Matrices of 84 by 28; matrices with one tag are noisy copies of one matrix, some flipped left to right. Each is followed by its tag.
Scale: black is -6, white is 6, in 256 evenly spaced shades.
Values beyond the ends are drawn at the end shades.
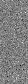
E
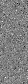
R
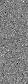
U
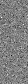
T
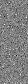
T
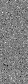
E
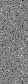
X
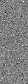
U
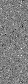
X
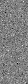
U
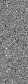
X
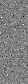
T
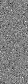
R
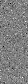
R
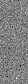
E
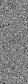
R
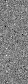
X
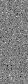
E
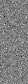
T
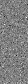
T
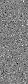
U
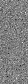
E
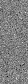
E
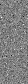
T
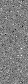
X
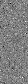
R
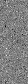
X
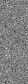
X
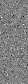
T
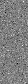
U
